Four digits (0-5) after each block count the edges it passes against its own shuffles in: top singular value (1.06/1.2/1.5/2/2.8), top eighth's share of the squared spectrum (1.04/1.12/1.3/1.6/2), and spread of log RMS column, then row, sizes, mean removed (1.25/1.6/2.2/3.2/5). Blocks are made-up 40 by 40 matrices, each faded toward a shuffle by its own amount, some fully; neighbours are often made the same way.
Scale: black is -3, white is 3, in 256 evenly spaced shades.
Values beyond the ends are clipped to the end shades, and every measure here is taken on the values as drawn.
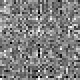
3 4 2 2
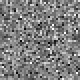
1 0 0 0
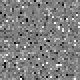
0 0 0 0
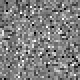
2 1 0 0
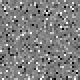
0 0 0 0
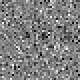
2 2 0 0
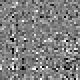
2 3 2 2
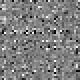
2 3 2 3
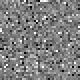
0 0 0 1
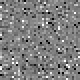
2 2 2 0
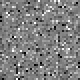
0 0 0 0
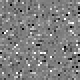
1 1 0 0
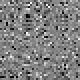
3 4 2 1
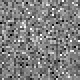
1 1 0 0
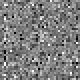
3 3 2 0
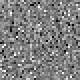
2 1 0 0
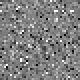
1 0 0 0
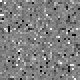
1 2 0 0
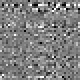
3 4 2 3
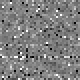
2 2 0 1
